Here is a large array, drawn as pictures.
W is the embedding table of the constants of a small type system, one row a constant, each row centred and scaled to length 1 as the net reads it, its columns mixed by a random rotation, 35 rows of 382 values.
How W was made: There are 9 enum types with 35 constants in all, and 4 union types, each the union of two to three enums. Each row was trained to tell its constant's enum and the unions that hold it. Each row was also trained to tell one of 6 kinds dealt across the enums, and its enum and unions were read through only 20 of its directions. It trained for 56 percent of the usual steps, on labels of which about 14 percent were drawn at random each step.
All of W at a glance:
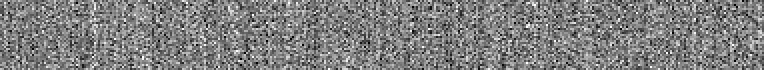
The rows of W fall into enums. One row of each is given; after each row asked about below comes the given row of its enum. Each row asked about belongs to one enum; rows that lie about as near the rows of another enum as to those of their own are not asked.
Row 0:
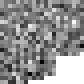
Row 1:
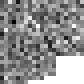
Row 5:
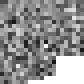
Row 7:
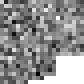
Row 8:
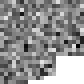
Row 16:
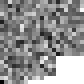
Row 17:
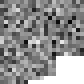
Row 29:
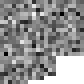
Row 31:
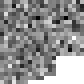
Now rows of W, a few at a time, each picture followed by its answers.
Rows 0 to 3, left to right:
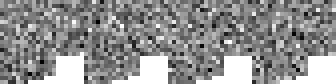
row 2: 29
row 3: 16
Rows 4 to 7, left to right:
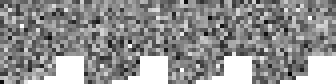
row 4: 16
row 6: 17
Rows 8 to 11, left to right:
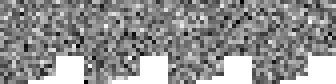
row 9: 16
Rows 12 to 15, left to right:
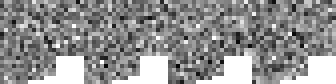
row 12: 1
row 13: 31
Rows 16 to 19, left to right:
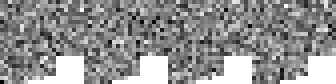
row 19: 29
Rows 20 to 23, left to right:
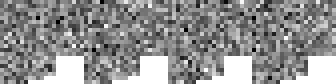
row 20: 31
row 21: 1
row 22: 31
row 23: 1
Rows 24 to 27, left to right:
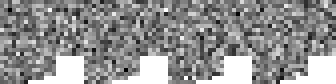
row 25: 16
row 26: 0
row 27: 29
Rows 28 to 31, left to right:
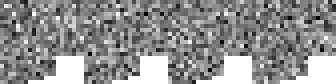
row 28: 7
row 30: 0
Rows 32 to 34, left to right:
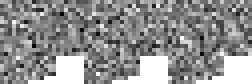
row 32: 29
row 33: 5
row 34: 0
